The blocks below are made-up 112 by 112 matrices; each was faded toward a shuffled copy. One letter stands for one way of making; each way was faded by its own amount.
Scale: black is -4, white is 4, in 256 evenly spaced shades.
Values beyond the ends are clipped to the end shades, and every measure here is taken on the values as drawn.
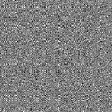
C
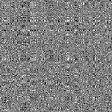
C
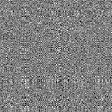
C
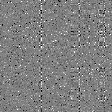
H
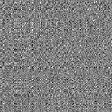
C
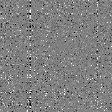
H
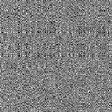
C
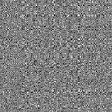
C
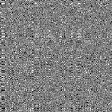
C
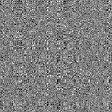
C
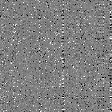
H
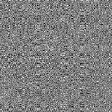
C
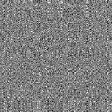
C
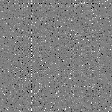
H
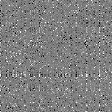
H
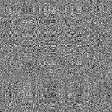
C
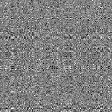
C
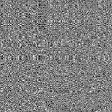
C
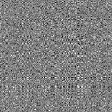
C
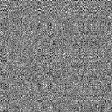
C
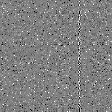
H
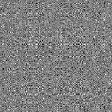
C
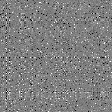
H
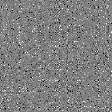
H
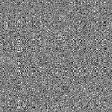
C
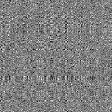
C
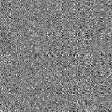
C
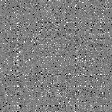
H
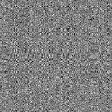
C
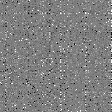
H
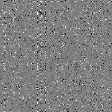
H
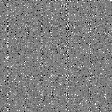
H
